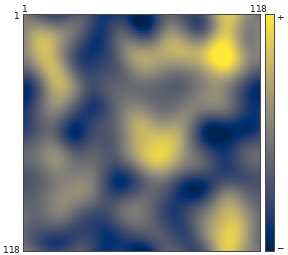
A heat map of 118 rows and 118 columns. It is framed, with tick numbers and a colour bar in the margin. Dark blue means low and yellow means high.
Grain: smooth. Ninth with the highest average: top right. Average level on the scale: 40%. Lone odd cells: none. Odd rows or columns: none.
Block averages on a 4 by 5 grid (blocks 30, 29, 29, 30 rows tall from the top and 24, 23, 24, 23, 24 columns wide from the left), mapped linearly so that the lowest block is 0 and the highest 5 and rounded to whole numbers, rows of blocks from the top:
4 0 2 4 5
2 0 3 2 1
2 1 3 2 0
1 0 1 1 4
